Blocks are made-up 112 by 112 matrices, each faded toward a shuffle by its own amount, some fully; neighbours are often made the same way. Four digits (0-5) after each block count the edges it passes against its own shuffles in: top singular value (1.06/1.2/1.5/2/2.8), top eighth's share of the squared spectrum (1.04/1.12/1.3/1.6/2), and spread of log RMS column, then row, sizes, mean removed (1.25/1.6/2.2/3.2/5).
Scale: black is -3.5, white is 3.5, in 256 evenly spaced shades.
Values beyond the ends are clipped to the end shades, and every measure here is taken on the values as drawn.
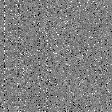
3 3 2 0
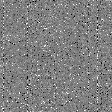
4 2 2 0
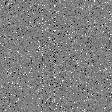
3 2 2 0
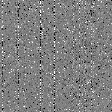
4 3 3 0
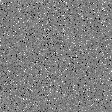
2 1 0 0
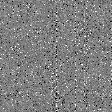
3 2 2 0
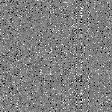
4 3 2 0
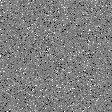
0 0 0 0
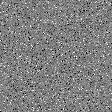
0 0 0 0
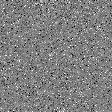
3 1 0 0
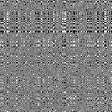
5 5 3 4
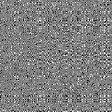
5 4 3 3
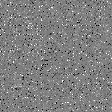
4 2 1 1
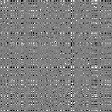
5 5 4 4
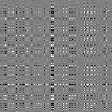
5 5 4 4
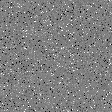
0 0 0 0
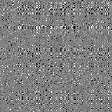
5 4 3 3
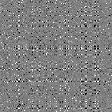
5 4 3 3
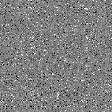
4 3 2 2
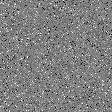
0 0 0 0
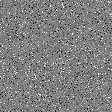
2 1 0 0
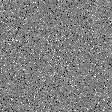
1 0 0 0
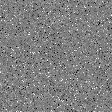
1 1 0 0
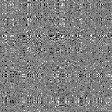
5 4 3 3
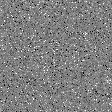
2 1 0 0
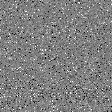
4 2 1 1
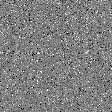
3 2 0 1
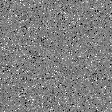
3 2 0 1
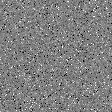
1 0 0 0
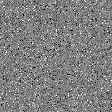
3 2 0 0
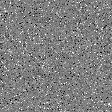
2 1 0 0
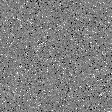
0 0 0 0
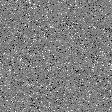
2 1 0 0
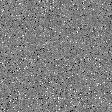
1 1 0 1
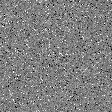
0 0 0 0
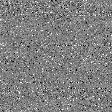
1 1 0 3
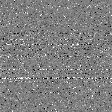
2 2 0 3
